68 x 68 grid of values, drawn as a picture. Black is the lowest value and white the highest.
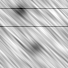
The values are skewed, with a long tail toward low values. Two dips sink into the field. Rows 9 and 27 stand out from the rest. The halves do not mirror each other.
